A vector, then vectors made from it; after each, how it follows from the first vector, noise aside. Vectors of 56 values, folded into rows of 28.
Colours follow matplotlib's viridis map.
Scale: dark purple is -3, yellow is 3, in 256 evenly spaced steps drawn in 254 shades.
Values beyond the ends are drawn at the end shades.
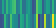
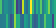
wrapped around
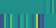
partly zeroed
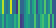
reversed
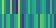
reversed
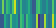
copied
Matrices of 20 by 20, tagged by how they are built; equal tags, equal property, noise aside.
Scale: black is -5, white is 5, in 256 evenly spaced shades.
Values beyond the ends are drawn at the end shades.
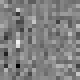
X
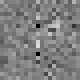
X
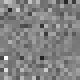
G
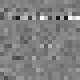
G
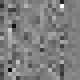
X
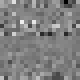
G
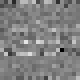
G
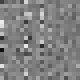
X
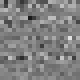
G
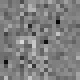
X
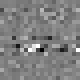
G
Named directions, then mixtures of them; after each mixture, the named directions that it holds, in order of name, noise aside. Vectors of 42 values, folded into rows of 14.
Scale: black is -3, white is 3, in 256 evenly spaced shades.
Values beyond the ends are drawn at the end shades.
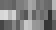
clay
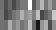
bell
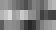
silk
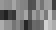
clay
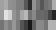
bell, silk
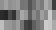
clay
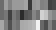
bell, silk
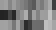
clay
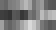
silk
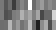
bell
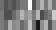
bell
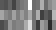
bell, clay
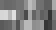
clay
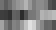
silk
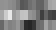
silk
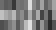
bell, clay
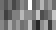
bell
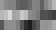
silk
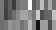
bell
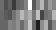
bell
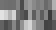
clay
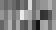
bell, silk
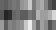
bell, silk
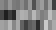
bell, clay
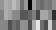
bell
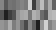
bell, clay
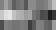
clay, silk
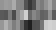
clay, silk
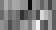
bell, silk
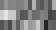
bell, clay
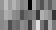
bell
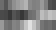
silk
